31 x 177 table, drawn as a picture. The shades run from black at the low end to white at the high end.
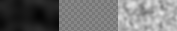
It is made of 1 by 3 panels. Panel 1,1: very low, smooth, faint in contrast. Panel 1,2: middling, checkered, faint in contrast. Panel 1,3: high, blotchy.
